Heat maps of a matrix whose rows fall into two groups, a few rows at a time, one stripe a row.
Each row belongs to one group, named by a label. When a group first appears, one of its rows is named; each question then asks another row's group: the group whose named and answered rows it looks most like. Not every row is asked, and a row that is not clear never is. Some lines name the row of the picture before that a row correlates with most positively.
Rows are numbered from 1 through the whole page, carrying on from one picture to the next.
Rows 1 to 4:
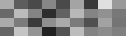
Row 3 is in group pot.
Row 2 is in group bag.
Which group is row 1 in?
pot
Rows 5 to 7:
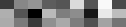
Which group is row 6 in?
pot
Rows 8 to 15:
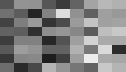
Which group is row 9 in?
pot
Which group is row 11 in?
pot
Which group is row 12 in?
bag
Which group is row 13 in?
bag
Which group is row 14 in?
bag
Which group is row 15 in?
pot
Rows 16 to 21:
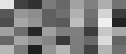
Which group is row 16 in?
pot
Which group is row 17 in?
bag
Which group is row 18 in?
bag
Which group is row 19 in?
pot
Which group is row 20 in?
bag
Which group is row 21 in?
pot
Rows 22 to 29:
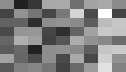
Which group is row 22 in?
pot
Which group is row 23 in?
bag
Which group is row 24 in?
pot
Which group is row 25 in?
bag
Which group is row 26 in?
bag
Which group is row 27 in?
pot
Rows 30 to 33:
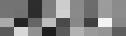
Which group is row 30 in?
pot
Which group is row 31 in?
pot
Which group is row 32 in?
pot
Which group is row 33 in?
bag
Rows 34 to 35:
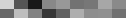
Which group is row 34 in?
pot
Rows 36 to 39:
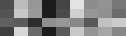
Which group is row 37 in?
bag
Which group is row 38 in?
pot
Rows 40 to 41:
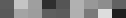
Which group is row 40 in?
bag
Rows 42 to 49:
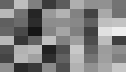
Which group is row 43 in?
pot
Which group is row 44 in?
pot
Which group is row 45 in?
pot
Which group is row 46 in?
pot
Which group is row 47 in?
bag
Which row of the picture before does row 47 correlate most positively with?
40
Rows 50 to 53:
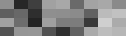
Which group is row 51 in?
pot
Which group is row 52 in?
pot
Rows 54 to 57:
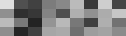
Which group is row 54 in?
pot
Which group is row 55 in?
pot
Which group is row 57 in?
pot
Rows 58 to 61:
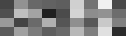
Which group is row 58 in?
bag
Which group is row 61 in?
bag
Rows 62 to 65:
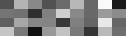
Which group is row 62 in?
bag
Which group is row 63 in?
pot
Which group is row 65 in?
pot
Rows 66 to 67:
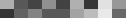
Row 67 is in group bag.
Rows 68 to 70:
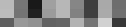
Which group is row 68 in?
pot
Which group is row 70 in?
bag
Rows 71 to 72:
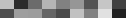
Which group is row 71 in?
pot
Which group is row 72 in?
bag
